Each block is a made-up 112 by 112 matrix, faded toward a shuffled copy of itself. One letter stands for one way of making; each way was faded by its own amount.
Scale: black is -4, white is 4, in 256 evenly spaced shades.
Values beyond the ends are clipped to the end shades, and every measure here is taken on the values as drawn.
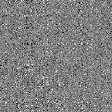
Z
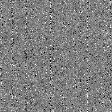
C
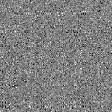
Z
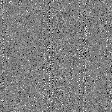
C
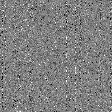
C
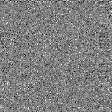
Z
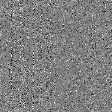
C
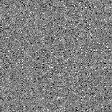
Z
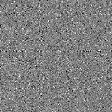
Z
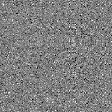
Z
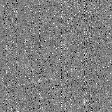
C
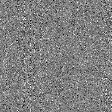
C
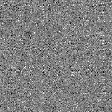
Z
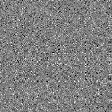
Z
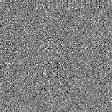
Z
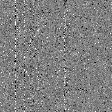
C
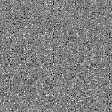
Z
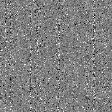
C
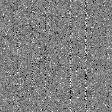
C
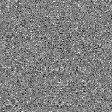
Z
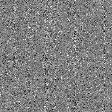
C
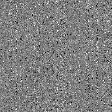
C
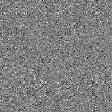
Z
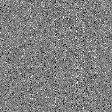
C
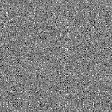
Z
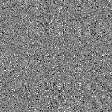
Z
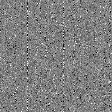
C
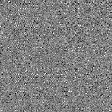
Z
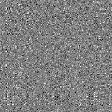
Z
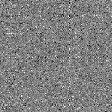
Z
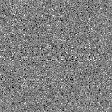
Z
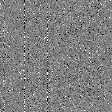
C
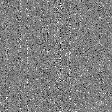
C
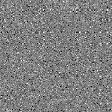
Z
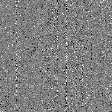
C
